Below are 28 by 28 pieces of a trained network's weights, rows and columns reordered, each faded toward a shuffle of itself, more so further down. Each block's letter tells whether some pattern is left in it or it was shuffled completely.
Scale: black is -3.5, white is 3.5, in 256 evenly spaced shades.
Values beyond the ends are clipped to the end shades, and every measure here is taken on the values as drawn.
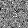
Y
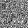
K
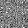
K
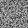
Y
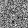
Y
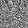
K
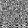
K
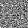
K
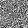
Y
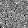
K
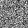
Y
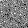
Y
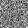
Y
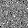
Y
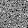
Y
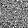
Y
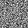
K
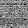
K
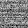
K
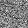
Y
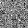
K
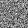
Y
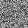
Y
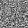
K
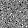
Y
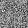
Y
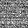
K
